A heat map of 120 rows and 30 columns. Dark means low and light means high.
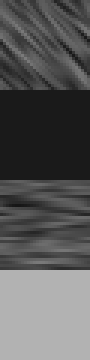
It is made of 4 by 1 panels. Panel 1,1: low, slanting down to the right. Panel 2,1: very low, flat. Panel 3,1: low, streaked across. Panel 4,1: high, flat.
